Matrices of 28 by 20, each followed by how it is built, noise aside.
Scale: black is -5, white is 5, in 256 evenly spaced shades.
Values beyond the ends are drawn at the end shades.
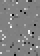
sparse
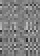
low rank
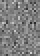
low rank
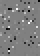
sparse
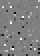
sparse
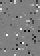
sparse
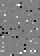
sparse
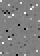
sparse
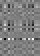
low rank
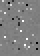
sparse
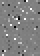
sparse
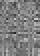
low rank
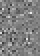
low rank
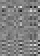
low rank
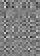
low rank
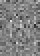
low rank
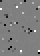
sparse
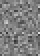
low rank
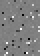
sparse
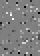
sparse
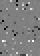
sparse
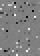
sparse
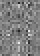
low rank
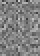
low rank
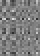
low rank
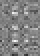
low rank
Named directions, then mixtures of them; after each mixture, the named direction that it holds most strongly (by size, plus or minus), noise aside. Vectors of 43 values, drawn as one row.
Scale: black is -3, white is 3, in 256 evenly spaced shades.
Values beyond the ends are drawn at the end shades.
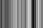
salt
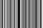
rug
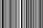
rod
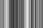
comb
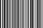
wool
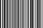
wool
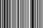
wool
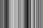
comb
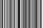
rug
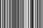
wool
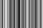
rug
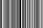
rod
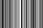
rod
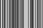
wool
